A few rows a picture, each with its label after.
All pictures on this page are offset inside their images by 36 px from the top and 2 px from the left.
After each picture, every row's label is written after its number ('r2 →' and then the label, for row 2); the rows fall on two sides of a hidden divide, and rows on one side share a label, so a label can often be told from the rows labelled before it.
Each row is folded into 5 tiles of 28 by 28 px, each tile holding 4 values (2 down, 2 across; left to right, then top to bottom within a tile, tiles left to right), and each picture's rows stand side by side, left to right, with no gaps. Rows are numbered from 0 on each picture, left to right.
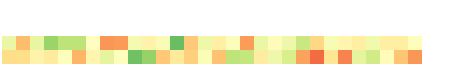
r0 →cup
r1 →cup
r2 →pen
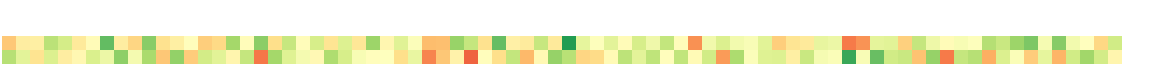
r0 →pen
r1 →cup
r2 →cup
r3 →cup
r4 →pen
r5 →cup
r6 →cup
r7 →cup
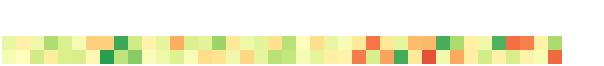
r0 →cup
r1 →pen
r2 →pen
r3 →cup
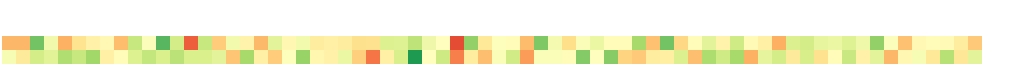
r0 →cup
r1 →cup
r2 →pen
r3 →pen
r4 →pen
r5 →cup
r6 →cup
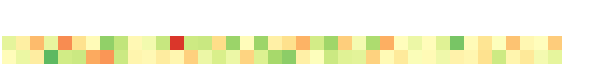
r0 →pen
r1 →pen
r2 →cup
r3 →cup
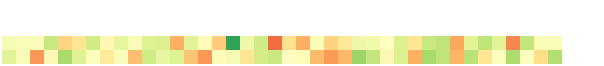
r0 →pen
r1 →pen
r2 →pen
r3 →pen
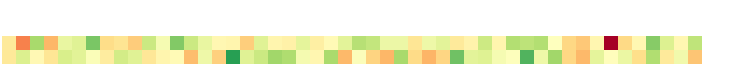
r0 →cup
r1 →cup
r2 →pen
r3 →cup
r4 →cup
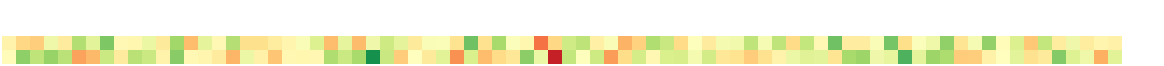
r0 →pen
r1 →cup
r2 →cup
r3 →pen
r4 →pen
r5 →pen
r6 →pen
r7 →cup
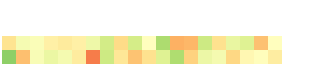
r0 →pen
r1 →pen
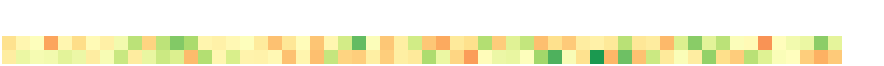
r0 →cup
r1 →cup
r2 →pen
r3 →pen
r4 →cup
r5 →pen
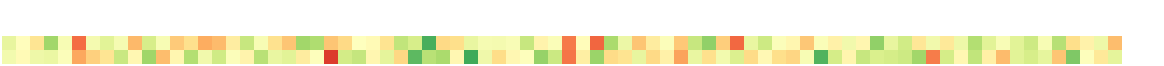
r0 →pen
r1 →pen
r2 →cup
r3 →pen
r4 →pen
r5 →pen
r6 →cup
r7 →cup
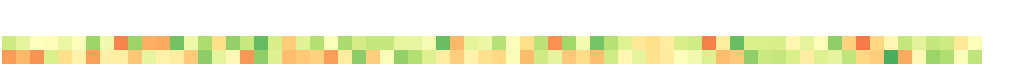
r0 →pen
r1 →cup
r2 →cup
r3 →pen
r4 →cup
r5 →cup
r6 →pen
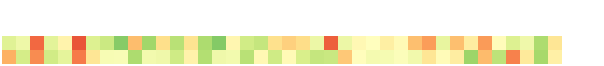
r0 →pen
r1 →cup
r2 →cup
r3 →pen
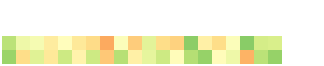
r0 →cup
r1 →pen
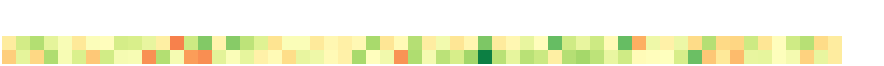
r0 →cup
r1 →pen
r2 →cup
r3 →cup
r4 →cup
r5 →pen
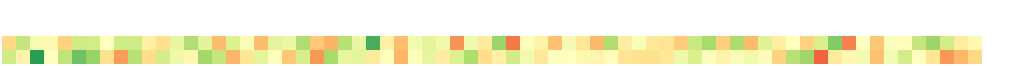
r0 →cup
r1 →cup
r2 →pen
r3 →pen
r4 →pen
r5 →cup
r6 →pen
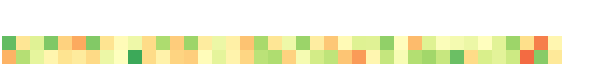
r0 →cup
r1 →pen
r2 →pen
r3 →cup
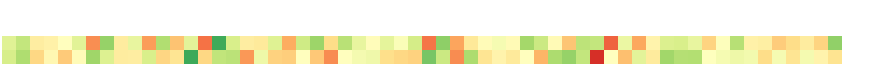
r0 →pen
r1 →pen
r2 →cup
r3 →pen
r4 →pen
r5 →cup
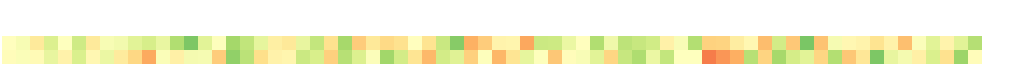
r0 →pen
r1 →cup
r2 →cup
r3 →cup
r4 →cup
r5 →pen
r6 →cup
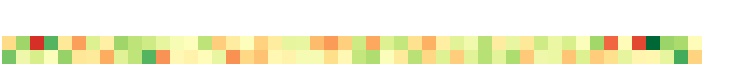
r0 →pen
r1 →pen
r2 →pen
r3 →cup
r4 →cup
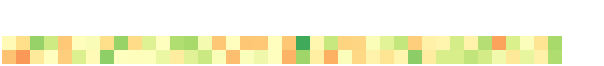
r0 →cup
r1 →cup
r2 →pen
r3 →cup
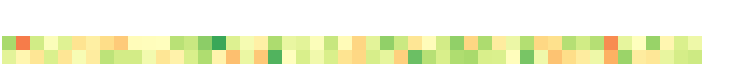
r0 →cup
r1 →cup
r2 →pen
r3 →cup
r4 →cup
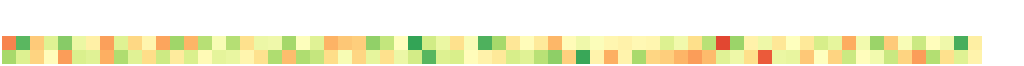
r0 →pen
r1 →cup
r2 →cup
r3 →pen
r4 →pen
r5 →cup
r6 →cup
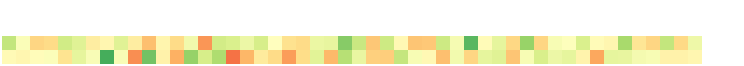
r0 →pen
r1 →pen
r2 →cup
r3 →pen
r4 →pen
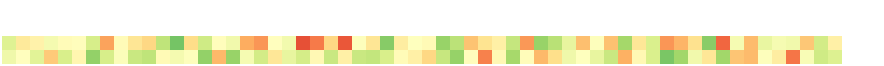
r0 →cup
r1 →cup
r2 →pen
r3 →cup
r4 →cup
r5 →cup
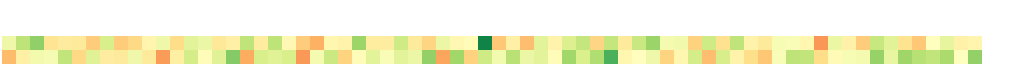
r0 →cup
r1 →pen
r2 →pen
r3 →cup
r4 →pen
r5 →cup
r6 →cup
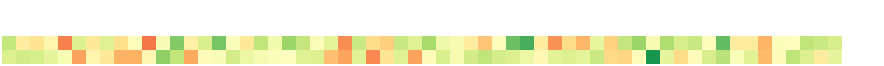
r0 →pen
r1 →cup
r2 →pen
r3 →pen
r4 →cup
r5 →pen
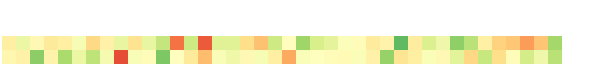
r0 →cup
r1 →pen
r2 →cup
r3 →cup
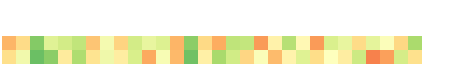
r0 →cup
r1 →pen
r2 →pen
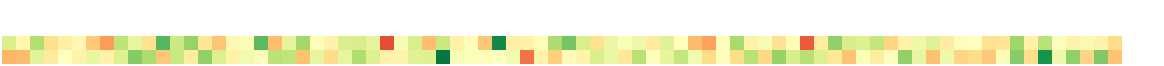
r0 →cup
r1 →cup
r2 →cup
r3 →pen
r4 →pen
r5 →cup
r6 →cup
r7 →cup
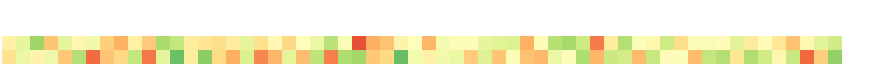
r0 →cup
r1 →cup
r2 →cup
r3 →cup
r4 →pen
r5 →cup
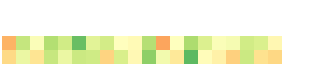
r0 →pen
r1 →pen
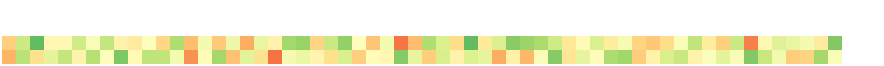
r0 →cup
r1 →cup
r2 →pen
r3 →pen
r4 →cup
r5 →cup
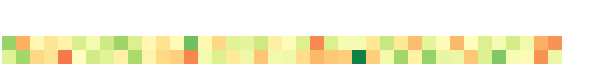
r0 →pen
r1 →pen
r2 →pen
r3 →pen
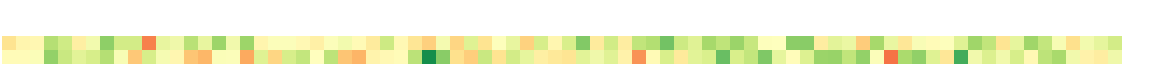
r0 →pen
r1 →pen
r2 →pen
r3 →pen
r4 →pen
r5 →cup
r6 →cup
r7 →cup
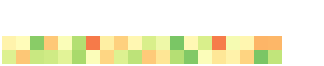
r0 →cup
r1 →cup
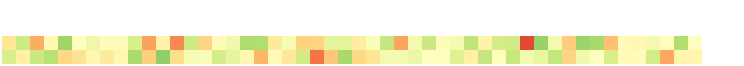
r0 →pen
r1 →pen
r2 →pen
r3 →cup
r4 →cup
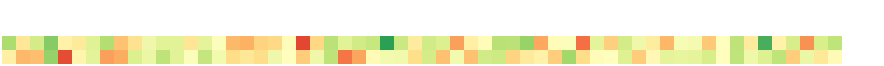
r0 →pen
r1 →cup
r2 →pen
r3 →pen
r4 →cup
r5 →cup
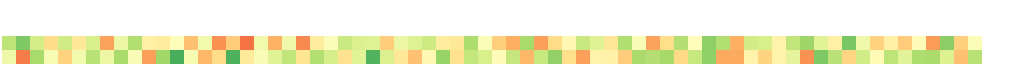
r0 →cup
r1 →cup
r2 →cup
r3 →pen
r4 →cup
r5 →pen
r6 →pen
